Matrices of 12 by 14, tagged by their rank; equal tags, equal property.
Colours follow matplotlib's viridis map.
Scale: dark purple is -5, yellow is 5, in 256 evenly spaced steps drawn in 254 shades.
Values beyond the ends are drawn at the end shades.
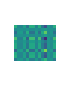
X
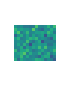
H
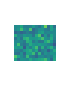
H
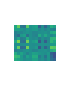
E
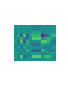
E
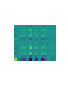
X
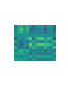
E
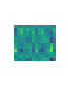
E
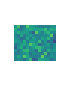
H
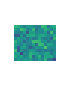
H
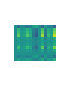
X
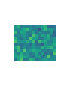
H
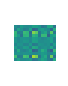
E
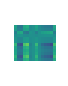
X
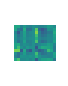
E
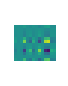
X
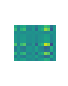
X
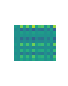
X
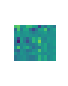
E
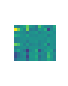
E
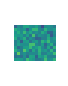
H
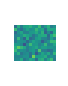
H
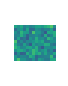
H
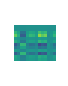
X
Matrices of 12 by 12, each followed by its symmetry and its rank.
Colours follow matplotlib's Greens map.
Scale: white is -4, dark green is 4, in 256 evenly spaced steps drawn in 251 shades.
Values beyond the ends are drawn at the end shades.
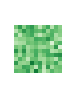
antisymmetric, full rank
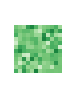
antisymmetric, full rank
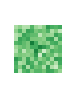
symmetric, full rank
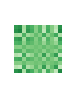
symmetric, rank one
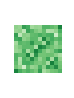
symmetric, full rank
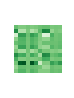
neither, rank two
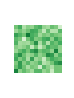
antisymmetric, full rank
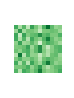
neither, rank two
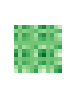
symmetric, rank one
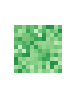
symmetric, full rank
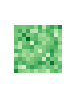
symmetric, full rank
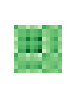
symmetric, rank one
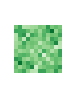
symmetric, full rank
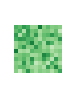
symmetric, full rank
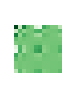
symmetric, rank one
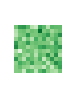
antisymmetric, full rank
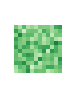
antisymmetric, full rank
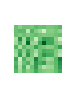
neither, rank two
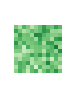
antisymmetric, full rank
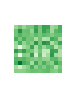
neither, rank two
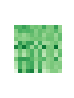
neither, rank two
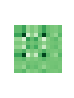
symmetric, rank one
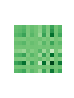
symmetric, rank one
